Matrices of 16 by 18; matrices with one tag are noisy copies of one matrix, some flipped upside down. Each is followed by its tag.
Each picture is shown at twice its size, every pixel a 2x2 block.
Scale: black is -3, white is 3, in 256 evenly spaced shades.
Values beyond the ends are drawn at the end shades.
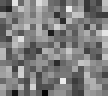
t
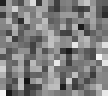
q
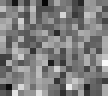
t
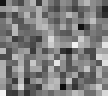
q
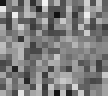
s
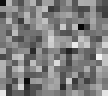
q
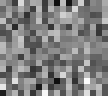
s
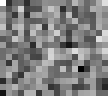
q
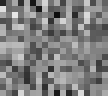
s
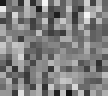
s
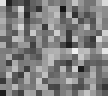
q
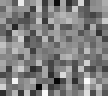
s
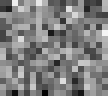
t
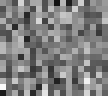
s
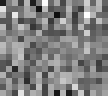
s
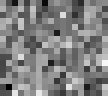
t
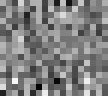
s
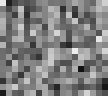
q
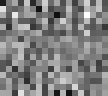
s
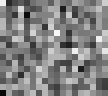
q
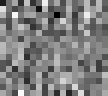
s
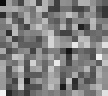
q
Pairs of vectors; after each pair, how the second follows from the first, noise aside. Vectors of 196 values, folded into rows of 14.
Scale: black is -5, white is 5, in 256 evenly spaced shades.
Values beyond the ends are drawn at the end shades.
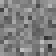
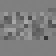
partly zeroed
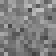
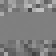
partly zeroed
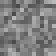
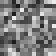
scaled up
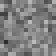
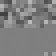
partly zeroed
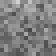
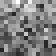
scaled up
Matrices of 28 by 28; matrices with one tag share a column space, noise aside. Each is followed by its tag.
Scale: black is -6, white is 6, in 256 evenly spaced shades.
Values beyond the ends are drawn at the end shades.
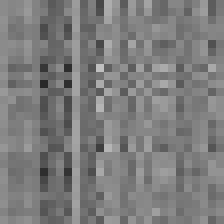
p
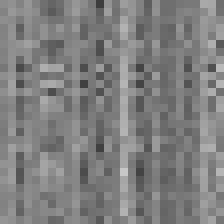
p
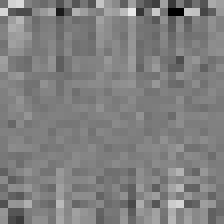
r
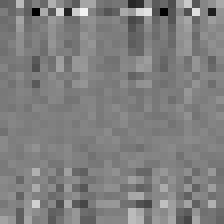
r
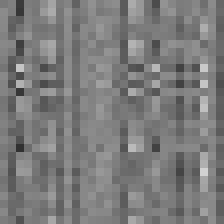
p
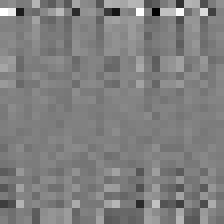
r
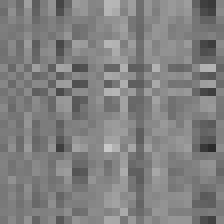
p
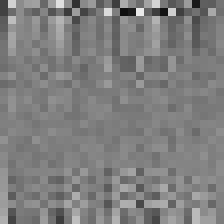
r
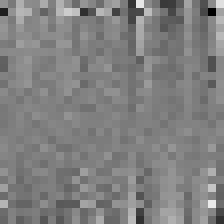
r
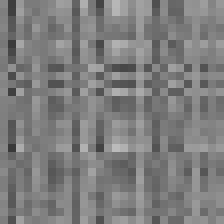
p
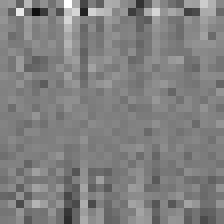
r
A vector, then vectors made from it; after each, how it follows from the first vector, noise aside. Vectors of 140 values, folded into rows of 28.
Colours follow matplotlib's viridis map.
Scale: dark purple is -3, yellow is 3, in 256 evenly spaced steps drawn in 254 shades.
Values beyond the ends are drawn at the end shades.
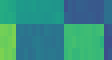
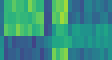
wrapped around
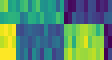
scaled up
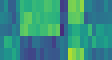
wrapped around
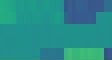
partly zeroed
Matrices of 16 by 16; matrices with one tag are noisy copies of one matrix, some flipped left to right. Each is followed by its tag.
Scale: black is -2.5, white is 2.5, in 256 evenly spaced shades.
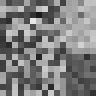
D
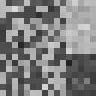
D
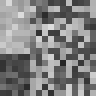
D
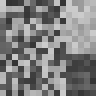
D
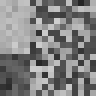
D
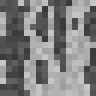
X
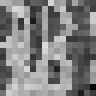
X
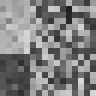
D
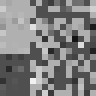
D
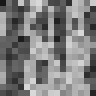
X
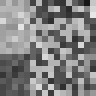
D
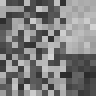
D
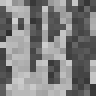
X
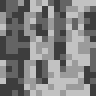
X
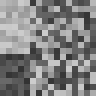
D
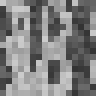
X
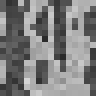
X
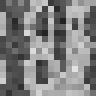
X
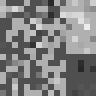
D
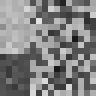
D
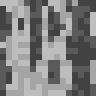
X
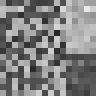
D
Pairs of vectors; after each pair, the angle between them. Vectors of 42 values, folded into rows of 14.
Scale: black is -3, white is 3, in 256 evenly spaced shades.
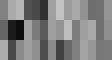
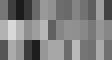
partly opposed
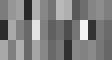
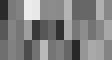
orthogonal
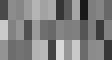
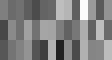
nearly opposite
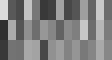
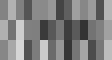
partly opposed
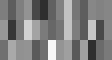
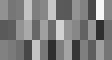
orthogonal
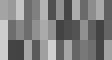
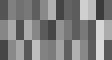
partly opposed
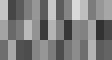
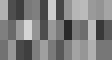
nearly parallel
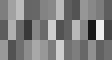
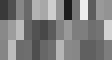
orthogonal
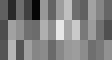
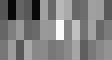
nearly parallel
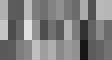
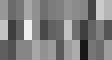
nearly parallel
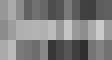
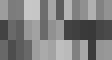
partly opposed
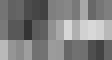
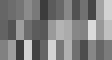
partly aligned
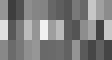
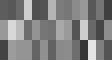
orthogonal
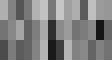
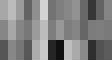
partly aligned
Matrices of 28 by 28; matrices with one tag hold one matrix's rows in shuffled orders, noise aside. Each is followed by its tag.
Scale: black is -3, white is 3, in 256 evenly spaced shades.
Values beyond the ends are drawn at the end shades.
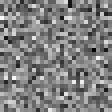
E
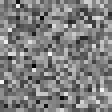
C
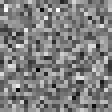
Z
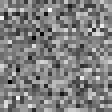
C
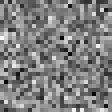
E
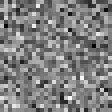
E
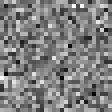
E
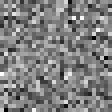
E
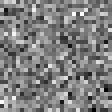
E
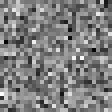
E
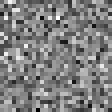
Z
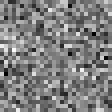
E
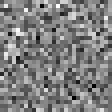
Z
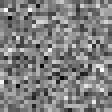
C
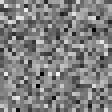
Z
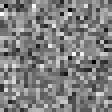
E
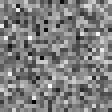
C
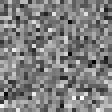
E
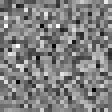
Z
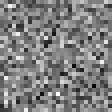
Z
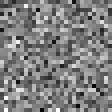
Z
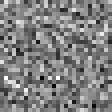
Z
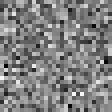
E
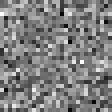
E
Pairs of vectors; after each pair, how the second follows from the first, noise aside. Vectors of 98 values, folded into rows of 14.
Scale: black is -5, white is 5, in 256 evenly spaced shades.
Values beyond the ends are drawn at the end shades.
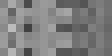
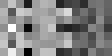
scaled up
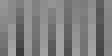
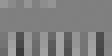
partly zeroed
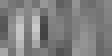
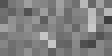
shuffled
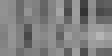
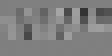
partly zeroed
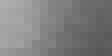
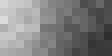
scaled up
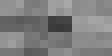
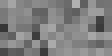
shuffled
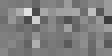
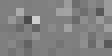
partly zeroed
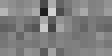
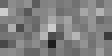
shuffled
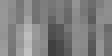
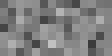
shuffled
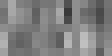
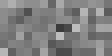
shuffled
